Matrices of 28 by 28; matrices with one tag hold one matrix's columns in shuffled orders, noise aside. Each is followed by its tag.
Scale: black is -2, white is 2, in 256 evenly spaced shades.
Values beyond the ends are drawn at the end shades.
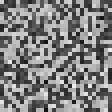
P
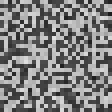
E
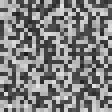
P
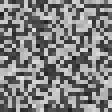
E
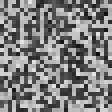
P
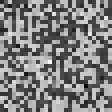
P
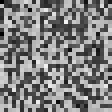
P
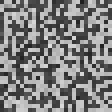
P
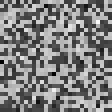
E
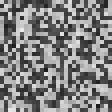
P
